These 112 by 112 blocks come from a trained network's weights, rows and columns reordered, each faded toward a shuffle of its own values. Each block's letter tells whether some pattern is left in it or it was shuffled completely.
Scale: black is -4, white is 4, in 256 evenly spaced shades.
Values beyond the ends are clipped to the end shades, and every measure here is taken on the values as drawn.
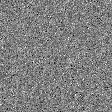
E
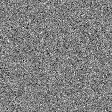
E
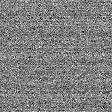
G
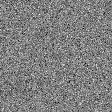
E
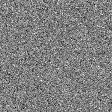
E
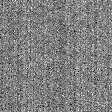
G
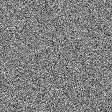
E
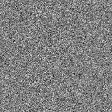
G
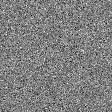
E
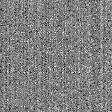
G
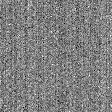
G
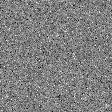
E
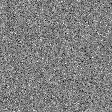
E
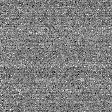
G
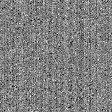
G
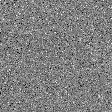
E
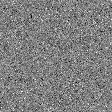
E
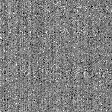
G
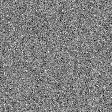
E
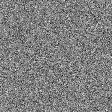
E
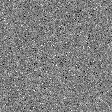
E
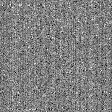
G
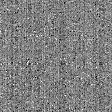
G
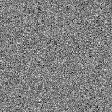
G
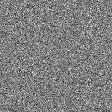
G
